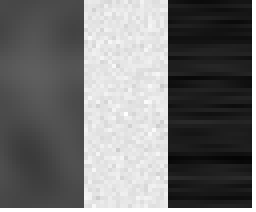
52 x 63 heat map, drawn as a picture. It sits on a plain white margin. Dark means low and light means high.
The table splits into one row of 3 panels. Panel 1,1: low, smooth, faint in contrast. Panel 1,2: very high, fine-grained, faint in contrast. Panel 1,3: very low, streaked across, faint in contrast.
